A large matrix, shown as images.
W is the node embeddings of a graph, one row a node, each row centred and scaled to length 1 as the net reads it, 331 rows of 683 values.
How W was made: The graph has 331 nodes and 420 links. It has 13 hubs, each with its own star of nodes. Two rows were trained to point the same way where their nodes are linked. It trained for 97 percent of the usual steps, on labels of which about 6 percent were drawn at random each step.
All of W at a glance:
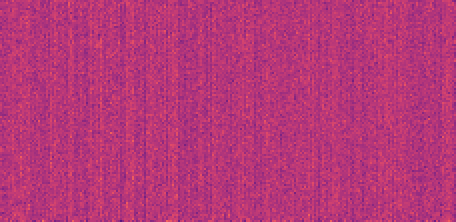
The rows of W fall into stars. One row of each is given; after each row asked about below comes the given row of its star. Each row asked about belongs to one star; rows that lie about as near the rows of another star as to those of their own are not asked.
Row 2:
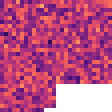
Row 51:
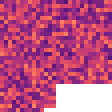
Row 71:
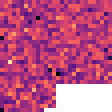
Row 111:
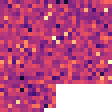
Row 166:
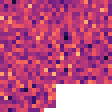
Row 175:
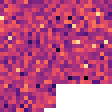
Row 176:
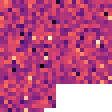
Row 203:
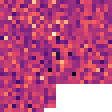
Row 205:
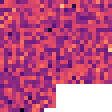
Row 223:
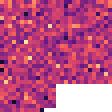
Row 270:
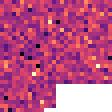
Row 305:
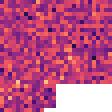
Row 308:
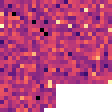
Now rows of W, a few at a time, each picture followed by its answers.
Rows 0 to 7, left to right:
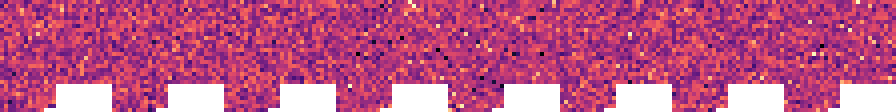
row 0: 166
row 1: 175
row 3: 270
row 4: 175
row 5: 205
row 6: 205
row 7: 270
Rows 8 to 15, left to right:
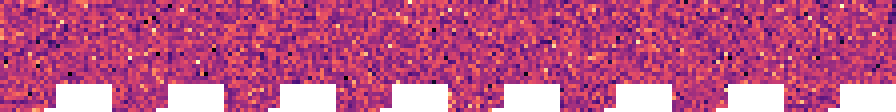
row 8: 270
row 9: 308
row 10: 305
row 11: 270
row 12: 305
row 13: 203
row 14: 203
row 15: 223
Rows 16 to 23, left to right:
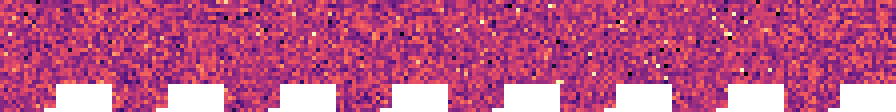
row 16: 203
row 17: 51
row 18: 223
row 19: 166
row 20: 308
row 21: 270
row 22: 203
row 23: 305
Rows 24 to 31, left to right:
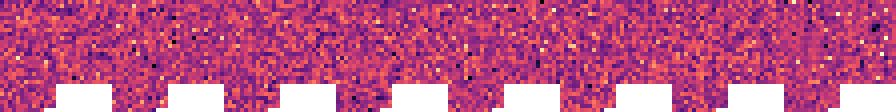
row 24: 166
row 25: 2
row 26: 51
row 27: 203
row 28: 111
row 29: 111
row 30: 305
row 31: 71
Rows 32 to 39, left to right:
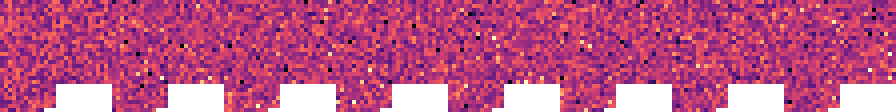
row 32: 175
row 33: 166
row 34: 51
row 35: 166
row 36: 223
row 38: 71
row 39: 51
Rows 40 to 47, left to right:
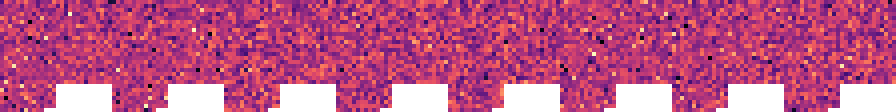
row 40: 223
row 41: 51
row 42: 111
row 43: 2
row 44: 166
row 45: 205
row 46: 176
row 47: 223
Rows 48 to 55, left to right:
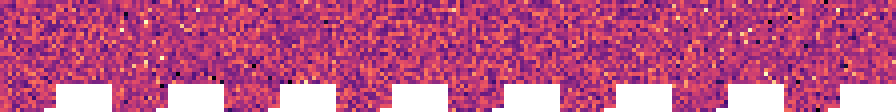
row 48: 51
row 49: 308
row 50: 205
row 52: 175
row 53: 51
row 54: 176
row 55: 51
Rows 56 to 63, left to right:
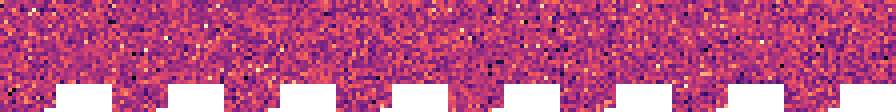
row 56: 223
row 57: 111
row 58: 166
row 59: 71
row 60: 305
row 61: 270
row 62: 270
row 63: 270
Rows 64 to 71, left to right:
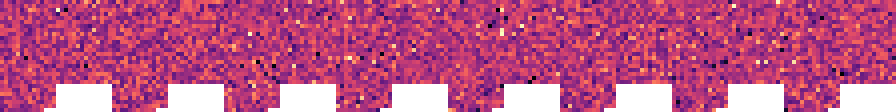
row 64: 71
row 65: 270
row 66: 166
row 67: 176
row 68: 175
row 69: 205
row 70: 305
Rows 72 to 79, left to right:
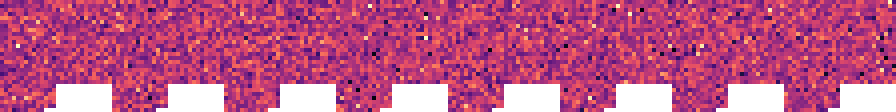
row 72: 176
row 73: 2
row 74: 51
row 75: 51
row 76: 308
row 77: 223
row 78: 2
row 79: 305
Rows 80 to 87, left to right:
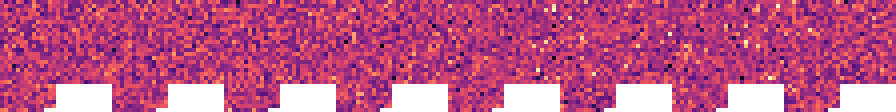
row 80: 203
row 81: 71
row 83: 308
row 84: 111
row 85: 305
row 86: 111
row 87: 175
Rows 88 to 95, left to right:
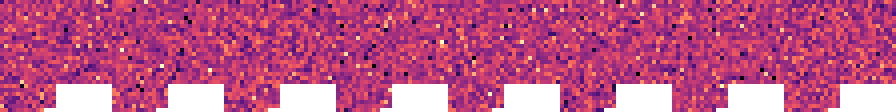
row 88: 305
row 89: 203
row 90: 51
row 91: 270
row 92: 111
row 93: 305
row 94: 308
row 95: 166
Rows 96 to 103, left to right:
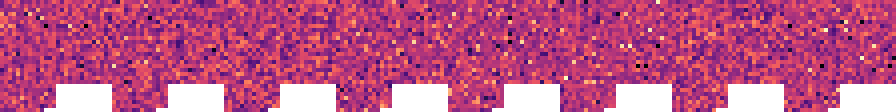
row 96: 308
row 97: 51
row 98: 205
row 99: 175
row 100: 2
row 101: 71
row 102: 166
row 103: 270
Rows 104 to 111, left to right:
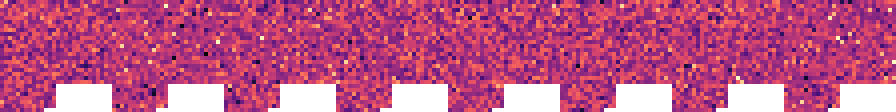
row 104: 2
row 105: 175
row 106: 166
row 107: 176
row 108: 308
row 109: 205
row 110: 308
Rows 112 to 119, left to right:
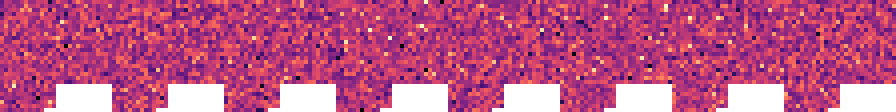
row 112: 2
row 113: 2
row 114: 51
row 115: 205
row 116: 203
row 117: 111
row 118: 111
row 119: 305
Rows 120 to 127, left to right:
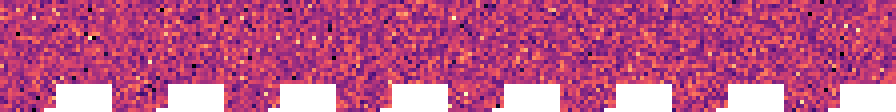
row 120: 51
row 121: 175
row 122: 111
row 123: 205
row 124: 176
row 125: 111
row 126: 270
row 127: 203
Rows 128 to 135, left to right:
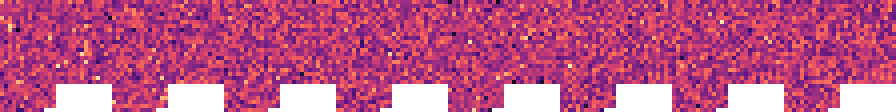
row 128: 176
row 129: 166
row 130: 305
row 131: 203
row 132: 2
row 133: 175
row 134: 305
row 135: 111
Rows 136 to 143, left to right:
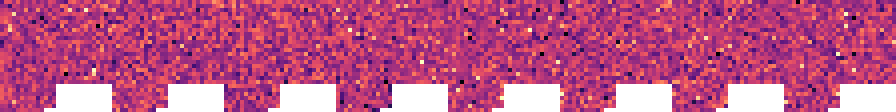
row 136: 308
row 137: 2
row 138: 71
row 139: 305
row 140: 51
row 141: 2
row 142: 176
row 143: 203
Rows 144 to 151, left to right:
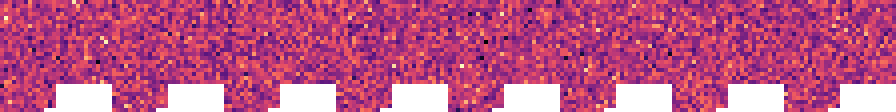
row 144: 176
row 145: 175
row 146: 270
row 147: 176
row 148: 223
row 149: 270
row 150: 175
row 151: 270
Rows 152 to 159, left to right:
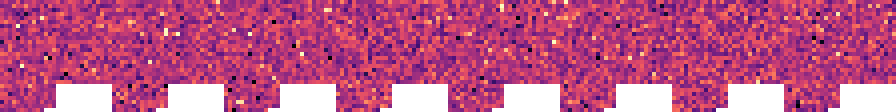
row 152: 308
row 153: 175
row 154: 166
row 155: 71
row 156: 175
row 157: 176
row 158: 111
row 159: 223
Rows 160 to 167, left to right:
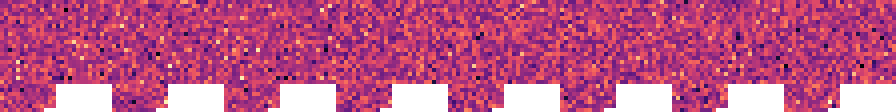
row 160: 111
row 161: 176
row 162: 111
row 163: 223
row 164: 71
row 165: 305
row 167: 176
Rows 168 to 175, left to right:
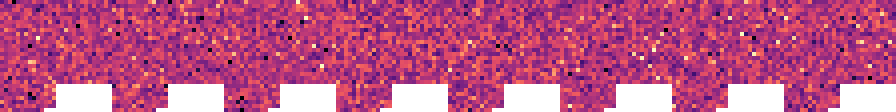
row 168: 166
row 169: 305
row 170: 270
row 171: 308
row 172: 111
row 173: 111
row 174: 176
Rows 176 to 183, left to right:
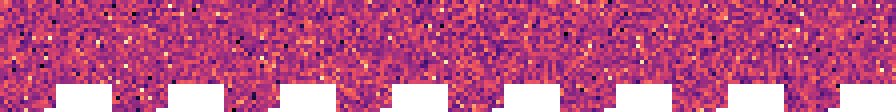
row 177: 223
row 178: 166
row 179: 111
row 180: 2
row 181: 2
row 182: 2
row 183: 305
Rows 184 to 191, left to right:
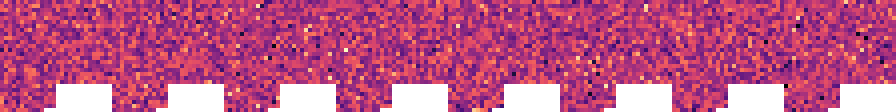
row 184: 305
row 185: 176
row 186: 51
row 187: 205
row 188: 176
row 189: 166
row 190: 175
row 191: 176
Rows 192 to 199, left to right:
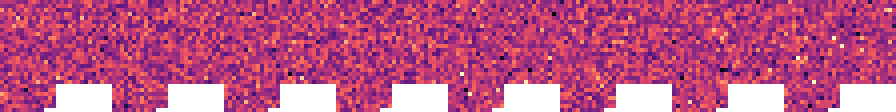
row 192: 166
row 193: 223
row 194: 308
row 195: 2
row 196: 203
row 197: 51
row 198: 203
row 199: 176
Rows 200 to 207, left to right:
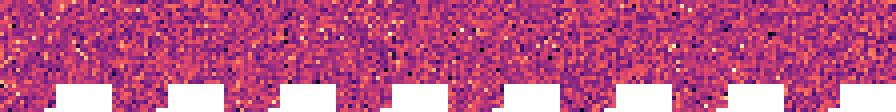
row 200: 176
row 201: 205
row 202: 2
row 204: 305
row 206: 51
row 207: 176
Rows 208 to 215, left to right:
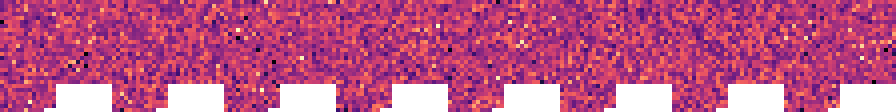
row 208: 71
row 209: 203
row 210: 305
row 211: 270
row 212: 2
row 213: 111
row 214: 203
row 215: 270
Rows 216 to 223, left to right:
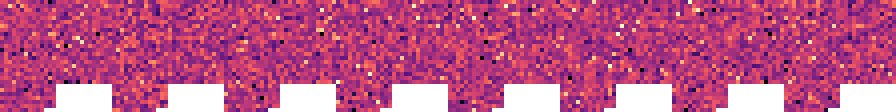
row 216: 2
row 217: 176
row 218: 2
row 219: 270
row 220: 223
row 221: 203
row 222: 2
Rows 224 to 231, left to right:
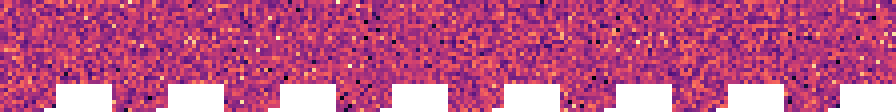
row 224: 176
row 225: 2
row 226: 111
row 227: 223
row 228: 111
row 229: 175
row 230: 205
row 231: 305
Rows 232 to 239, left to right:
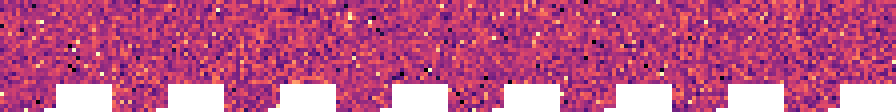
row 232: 71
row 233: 111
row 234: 111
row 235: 308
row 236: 223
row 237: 71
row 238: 308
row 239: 176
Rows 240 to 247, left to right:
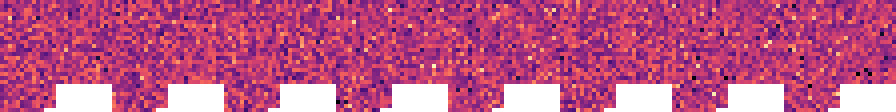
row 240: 166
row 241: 51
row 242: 111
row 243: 175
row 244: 111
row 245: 71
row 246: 111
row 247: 203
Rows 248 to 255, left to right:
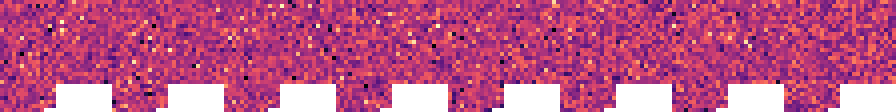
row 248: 270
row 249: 175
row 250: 111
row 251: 71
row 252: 305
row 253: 308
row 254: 2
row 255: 223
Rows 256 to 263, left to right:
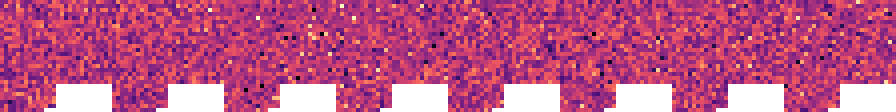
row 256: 71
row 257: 2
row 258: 51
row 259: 111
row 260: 111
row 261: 305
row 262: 305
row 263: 176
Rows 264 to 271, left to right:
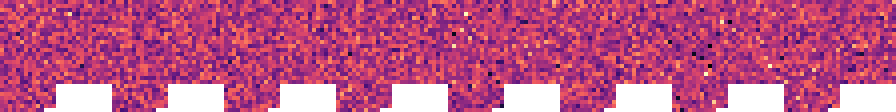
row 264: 51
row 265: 71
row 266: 270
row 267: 2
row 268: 305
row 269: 223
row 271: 205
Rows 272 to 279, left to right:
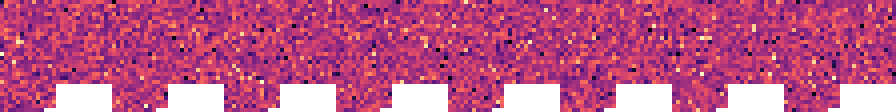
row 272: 71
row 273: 51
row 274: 175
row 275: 270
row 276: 2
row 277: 205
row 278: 205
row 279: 166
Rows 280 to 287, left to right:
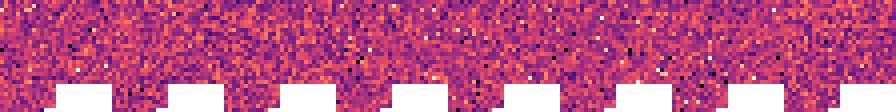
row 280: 71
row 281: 175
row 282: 166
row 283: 111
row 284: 166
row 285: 203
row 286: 166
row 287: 305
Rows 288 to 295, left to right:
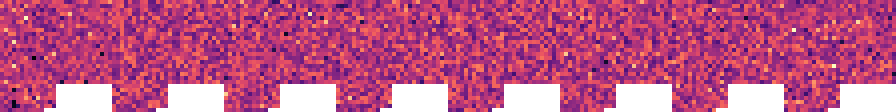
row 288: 223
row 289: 176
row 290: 2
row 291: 223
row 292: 308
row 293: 223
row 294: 203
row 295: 166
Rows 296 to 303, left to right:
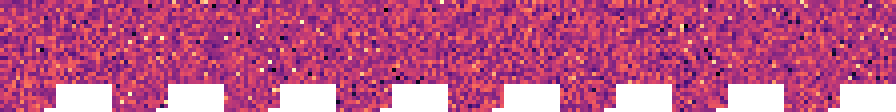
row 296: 308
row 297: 176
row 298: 203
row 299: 175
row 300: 270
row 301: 223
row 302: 176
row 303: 2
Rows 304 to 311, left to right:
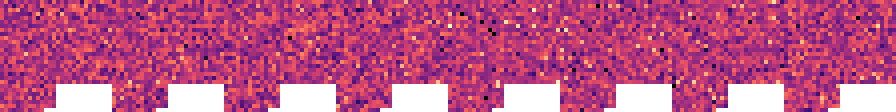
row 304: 270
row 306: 270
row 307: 176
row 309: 111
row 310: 305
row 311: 205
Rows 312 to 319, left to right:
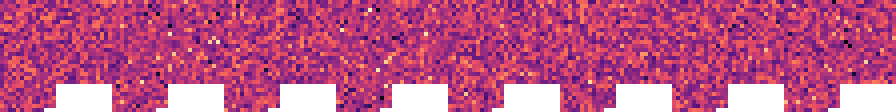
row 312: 2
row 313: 176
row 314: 175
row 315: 223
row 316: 2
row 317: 305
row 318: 308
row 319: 2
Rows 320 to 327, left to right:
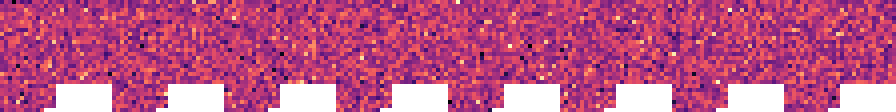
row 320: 166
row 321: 166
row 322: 203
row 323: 2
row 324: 71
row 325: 203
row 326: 71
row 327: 203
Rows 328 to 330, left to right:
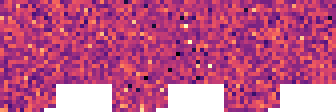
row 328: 175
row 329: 175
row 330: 175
